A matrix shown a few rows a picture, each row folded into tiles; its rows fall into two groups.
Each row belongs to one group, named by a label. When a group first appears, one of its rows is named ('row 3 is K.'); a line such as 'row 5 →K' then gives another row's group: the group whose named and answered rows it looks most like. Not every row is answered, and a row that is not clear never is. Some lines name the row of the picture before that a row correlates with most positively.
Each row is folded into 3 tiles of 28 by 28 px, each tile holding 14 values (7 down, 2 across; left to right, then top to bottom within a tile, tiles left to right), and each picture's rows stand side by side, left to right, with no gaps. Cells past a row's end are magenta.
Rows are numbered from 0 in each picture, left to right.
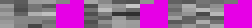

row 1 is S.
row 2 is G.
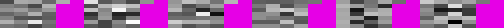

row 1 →S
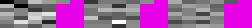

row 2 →G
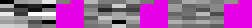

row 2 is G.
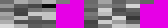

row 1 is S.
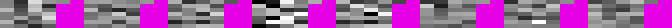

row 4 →G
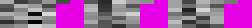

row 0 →G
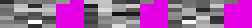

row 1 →S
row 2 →S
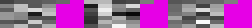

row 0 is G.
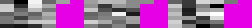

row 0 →S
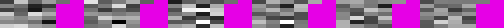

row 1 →G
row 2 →G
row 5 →S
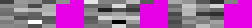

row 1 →G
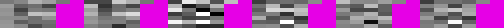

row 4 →G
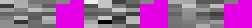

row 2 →S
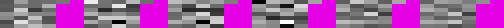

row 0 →S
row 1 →G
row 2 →G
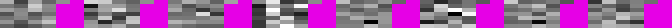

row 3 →S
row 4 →G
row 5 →G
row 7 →S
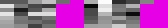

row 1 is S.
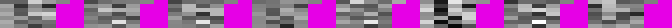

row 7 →S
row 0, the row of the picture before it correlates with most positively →0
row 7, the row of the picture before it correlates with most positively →1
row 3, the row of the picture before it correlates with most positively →0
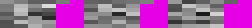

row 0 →S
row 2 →G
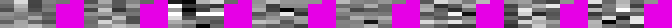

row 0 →S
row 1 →S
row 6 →S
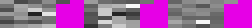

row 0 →G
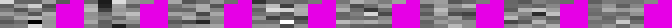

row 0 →G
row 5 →S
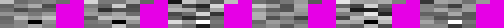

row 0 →G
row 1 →G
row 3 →S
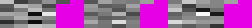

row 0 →G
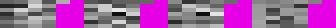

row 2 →G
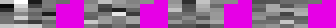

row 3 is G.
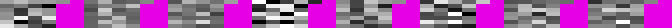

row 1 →S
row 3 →G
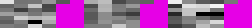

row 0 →G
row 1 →S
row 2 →S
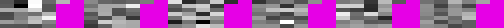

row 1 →S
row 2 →G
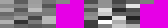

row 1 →S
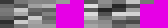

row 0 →S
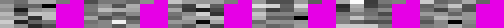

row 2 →G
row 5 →G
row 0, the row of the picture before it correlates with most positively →1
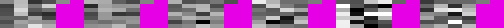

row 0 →S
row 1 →S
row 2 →G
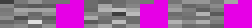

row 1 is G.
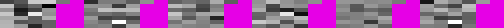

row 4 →G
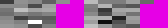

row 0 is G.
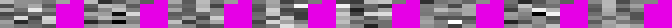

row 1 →G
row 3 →S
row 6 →G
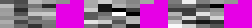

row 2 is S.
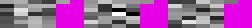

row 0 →S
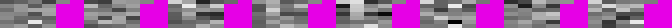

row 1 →S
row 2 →S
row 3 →S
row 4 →S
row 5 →G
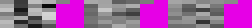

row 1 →S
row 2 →G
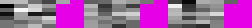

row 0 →S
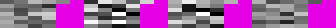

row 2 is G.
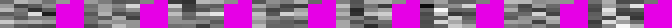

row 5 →S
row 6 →G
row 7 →S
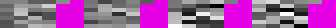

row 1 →G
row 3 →G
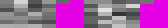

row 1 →S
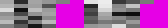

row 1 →S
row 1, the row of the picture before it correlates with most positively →1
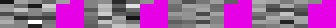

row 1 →S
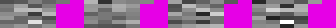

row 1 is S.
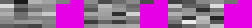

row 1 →G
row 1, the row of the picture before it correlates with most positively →2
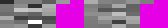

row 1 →G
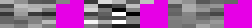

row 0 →S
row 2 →S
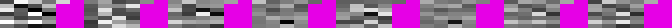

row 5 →G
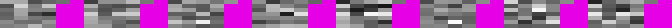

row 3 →G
